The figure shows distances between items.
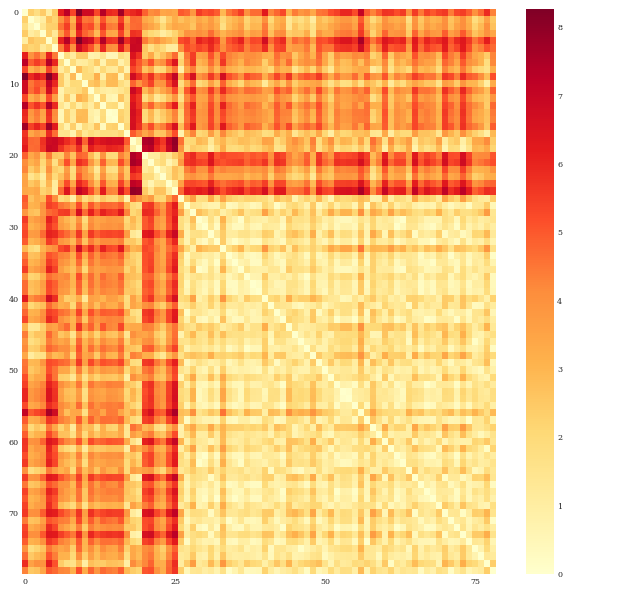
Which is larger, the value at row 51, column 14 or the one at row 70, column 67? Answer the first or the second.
the first
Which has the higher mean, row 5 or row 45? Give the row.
5
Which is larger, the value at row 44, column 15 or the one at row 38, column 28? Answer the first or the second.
the first
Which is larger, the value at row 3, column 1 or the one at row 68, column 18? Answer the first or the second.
the second
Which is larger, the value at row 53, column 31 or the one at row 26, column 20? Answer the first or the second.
the second
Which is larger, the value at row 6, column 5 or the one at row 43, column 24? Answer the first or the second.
the second
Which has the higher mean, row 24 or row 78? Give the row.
24
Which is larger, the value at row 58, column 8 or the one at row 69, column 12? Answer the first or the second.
the second
